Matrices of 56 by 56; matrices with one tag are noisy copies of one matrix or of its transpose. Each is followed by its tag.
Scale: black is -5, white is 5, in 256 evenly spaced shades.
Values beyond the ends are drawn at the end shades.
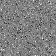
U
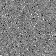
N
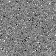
U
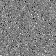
N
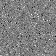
N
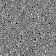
N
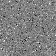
U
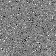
U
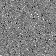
N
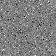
U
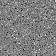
N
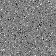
U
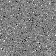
U
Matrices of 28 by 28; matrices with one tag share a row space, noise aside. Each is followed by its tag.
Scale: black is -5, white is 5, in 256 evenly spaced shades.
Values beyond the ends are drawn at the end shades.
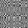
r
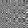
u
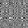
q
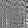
u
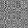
r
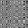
u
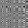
u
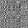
r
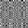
q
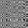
u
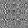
r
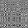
r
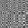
u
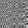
u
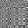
u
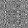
r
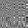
u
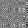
u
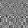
q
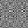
q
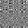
q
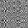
r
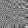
u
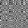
q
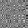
u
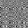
q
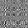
r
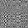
r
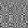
q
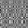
q
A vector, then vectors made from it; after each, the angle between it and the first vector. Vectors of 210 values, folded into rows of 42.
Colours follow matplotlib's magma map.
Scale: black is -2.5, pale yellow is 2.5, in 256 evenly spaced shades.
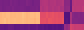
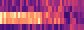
nearly parallel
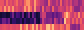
nearly opposite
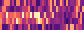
partly aligned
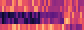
nearly opposite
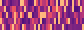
orthogonal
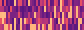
orthogonal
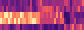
nearly parallel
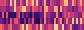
partly opposed
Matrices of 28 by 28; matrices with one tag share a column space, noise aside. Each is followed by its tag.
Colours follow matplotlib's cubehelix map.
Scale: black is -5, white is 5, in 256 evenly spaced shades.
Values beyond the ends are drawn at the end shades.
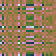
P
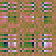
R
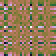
P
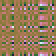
P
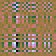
R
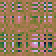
R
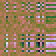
R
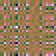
P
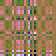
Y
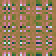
P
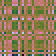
Y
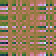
P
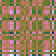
Y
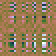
R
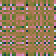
P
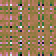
P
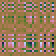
R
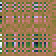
R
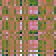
Y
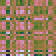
Y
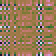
P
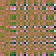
P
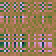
R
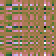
P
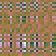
R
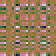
P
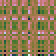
Y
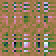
R
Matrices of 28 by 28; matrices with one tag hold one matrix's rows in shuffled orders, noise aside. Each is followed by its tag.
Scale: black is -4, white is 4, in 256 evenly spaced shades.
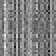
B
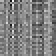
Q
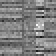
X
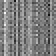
B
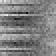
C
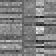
X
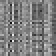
Q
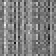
B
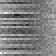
C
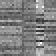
X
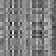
Q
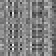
Q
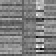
X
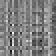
Q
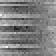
C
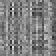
Q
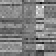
X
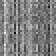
B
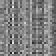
Q
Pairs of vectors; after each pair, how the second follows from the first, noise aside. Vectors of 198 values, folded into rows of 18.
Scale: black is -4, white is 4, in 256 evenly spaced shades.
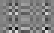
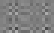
shrunk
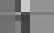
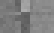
shrunk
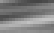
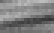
negated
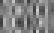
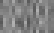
shrunk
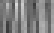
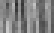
negated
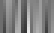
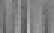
shrunk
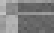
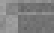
shrunk
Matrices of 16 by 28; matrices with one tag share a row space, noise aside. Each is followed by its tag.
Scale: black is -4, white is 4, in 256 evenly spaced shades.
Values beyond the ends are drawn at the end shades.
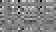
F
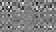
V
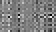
V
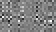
V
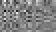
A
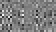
V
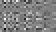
A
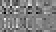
A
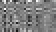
A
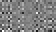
V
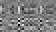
F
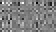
V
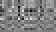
F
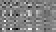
A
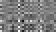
F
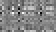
F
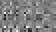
A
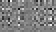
V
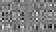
V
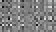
V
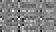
F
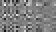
A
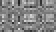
F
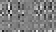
V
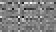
F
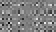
V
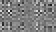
V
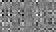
V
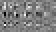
A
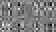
V
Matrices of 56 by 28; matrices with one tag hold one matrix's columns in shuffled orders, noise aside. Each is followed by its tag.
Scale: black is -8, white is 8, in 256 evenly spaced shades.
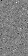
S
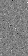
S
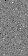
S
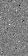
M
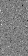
M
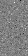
S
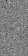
S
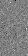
S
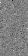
S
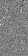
M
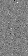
S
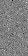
S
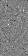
M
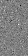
M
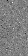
S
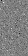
S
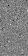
M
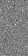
M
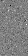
M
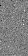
M
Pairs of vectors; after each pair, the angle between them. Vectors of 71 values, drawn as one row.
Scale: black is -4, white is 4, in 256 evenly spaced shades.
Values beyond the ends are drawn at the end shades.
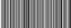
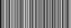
nearly opposite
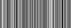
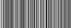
orthogonal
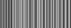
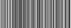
nearly opposite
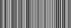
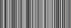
nearly parallel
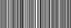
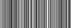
partly opposed
